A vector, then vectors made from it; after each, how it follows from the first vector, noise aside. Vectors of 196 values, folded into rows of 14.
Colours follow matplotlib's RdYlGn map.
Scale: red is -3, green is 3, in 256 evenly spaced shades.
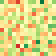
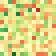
reversed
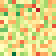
reversed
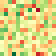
reversed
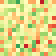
negated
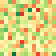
reversed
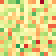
negated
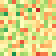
reversed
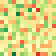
reversed
